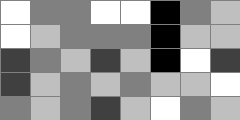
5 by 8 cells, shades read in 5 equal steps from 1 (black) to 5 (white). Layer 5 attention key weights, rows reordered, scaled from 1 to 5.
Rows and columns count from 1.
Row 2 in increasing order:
1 3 3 3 4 4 4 5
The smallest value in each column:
2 3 3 2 3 1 3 2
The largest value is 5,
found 7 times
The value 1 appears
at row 1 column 6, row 2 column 6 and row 3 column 6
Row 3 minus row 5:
-1 -1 1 0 0 -4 2 -2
